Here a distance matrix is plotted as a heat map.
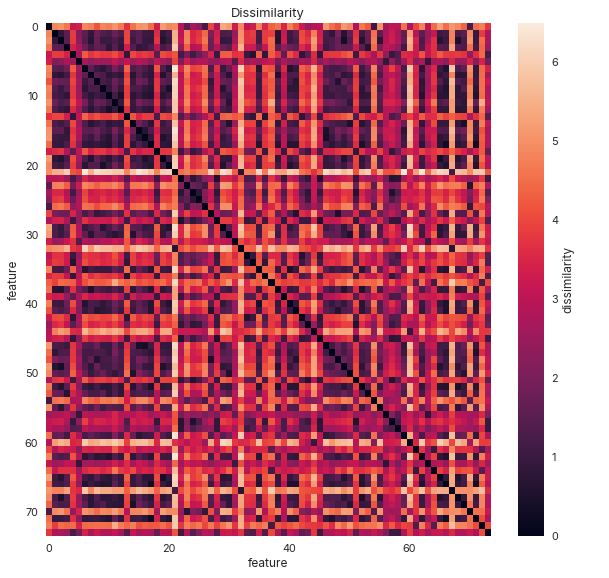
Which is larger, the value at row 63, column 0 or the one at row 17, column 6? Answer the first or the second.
the first
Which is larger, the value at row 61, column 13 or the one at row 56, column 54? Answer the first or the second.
the first
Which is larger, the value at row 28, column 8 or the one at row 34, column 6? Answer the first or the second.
the second
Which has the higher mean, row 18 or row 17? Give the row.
18
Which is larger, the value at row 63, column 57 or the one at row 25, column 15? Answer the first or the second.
the second
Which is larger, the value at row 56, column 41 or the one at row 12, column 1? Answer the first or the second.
the first
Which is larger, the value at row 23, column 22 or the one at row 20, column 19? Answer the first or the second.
the first
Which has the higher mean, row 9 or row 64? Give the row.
64
